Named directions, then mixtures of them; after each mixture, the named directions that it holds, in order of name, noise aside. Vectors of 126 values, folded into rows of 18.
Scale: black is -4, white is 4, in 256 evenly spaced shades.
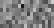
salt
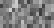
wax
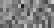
salt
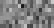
salt, wax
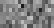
salt, wax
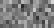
salt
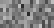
salt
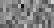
salt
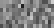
salt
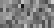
salt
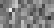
wax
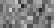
salt, wax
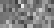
salt, wax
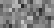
salt, wax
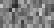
wax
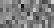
salt
